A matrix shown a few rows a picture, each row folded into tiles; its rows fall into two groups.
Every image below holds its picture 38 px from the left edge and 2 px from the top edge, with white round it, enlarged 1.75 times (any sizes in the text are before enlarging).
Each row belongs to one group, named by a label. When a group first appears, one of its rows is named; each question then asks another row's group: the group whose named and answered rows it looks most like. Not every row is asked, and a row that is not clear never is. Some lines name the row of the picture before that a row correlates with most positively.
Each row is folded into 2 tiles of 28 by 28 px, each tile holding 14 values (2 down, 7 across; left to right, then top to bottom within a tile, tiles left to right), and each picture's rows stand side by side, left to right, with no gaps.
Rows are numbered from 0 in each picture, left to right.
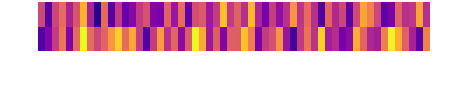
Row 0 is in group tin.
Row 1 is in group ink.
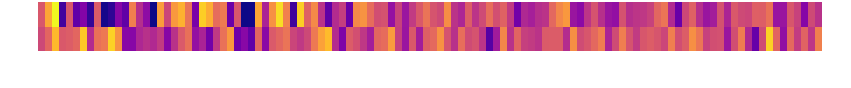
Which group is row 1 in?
tin
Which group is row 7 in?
tin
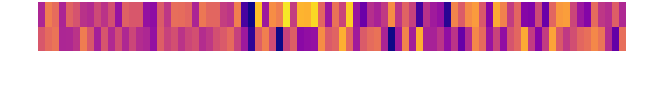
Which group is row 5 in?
ink
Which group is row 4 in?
tin
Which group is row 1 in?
tin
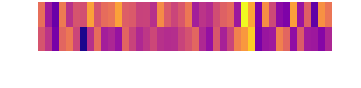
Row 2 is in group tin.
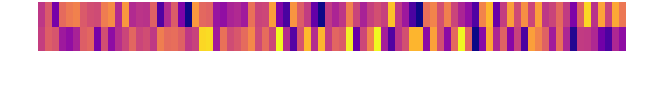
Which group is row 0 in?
tin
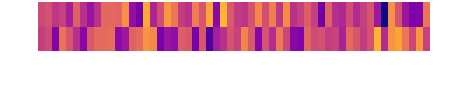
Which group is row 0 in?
ink
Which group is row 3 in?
ink
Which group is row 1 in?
tin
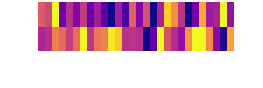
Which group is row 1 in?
ink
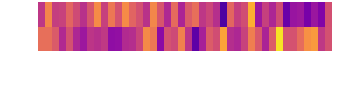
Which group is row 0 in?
tin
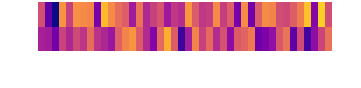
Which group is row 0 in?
tin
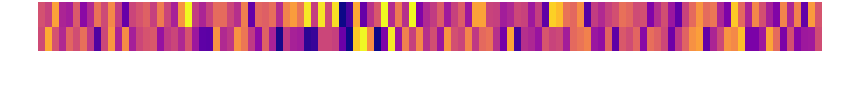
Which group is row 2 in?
tin
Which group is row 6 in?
ink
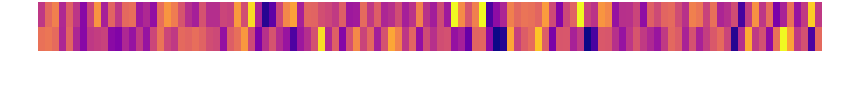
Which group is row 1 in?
ink
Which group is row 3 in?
ink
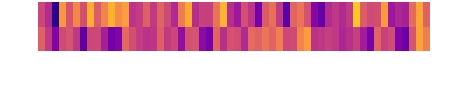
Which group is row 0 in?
tin
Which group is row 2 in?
ink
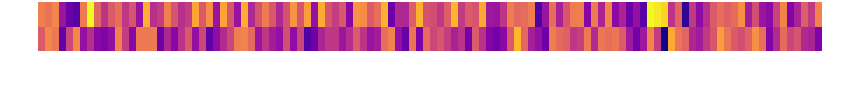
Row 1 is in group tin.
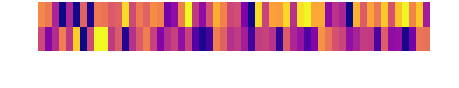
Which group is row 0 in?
ink
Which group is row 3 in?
tin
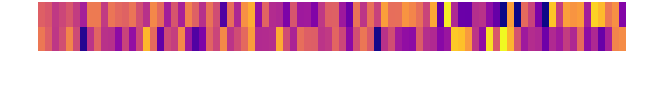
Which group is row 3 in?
tin
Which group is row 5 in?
tin
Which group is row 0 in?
tin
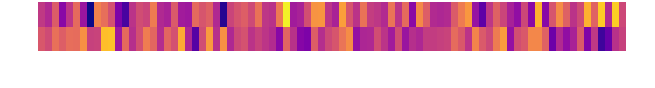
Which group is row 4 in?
ink
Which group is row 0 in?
ink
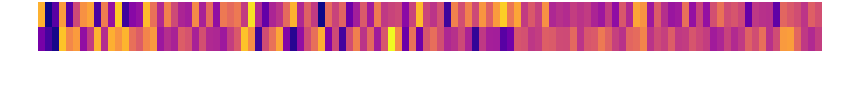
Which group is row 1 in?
tin
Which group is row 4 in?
tin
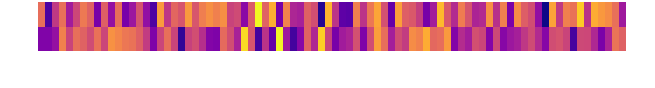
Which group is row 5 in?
tin
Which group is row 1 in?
tin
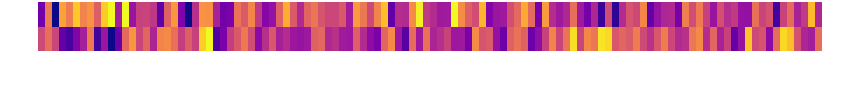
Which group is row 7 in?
ink
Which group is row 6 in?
ink
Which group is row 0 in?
tin
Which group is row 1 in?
ink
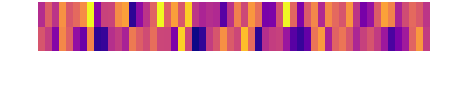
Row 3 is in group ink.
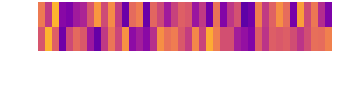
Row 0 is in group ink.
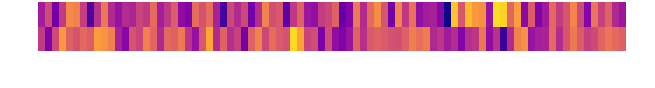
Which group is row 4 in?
tin
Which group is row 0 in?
ink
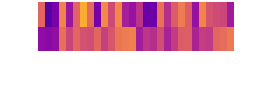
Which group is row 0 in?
tin
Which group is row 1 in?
tin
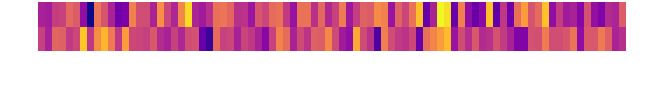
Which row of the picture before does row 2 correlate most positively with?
1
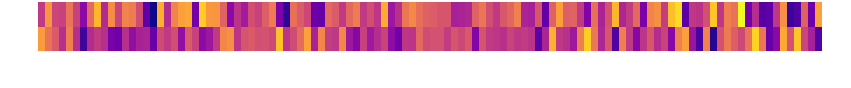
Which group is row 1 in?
tin
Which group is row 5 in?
ink
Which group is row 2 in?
ink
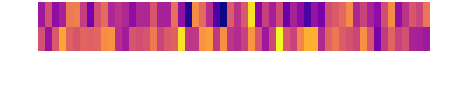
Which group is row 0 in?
ink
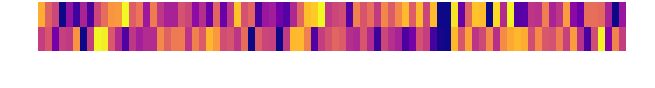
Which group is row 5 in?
ink
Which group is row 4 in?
tin
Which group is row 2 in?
ink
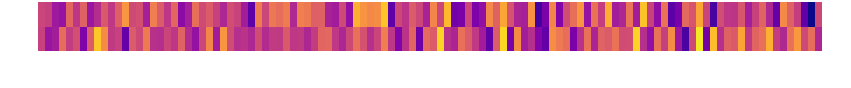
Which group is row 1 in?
ink
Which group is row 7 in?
ink
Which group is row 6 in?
ink
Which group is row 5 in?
tin
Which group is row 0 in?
ink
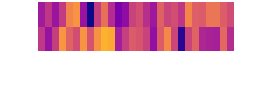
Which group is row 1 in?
tin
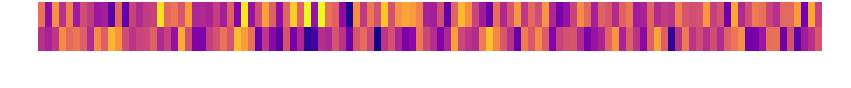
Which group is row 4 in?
ink
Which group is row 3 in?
tin
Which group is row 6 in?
tin
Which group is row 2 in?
tin
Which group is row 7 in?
tin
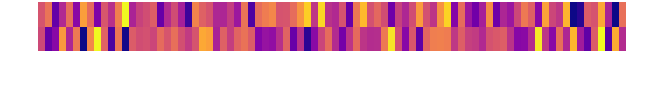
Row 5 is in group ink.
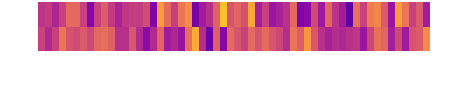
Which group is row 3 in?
tin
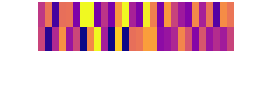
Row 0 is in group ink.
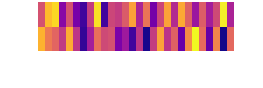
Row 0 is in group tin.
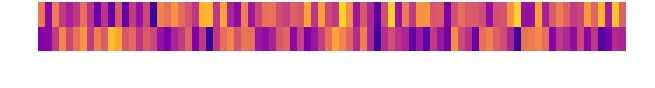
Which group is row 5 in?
tin
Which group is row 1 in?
tin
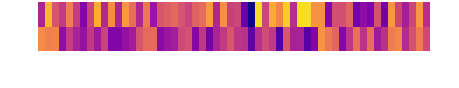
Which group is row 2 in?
tin
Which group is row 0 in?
tin
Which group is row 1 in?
tin
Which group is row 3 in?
ink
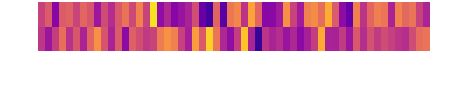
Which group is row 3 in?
tin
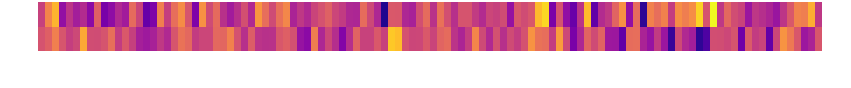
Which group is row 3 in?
ink
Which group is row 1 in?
tin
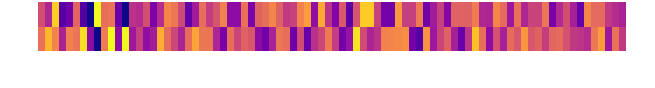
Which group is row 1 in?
ink
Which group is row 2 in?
tin
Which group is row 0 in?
ink
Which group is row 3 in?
ink
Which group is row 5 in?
ink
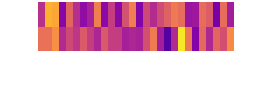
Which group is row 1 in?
tin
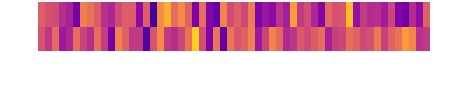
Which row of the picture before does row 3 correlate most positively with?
0
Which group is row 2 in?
ink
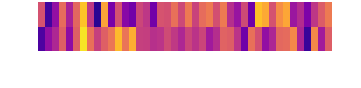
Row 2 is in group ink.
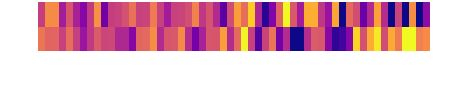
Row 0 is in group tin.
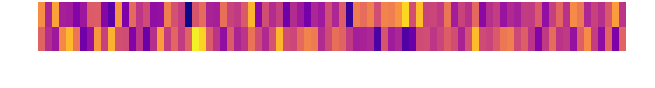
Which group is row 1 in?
ink
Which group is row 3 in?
tin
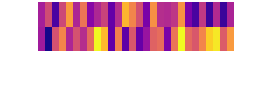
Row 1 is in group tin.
